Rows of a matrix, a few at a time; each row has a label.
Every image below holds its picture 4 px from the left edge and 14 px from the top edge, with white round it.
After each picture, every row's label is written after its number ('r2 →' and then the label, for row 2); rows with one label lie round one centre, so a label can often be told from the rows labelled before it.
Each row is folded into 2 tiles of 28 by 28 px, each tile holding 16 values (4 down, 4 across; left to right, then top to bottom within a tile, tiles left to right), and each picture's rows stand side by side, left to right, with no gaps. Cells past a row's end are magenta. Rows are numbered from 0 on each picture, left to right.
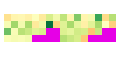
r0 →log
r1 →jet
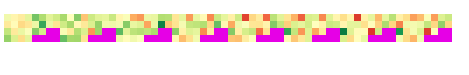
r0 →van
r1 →jet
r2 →log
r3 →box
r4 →box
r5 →box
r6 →box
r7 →box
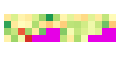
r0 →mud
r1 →log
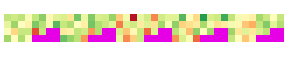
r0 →jet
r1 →jet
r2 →box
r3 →mud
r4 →van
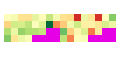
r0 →log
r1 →box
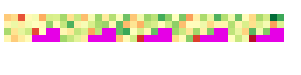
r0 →box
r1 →jet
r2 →mud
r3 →mud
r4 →mud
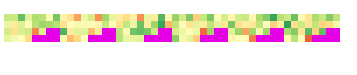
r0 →jet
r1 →box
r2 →log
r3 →jet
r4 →mud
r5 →mud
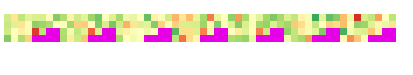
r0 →jet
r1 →jet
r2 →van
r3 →box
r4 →jet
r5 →mud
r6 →box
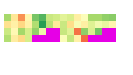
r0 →van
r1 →mud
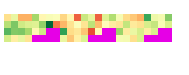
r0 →log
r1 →box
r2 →van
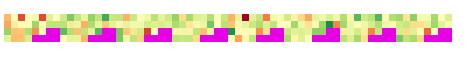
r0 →box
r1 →mud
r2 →jet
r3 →jet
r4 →box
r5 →log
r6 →jet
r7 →jet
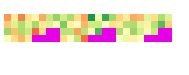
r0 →box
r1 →mud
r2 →log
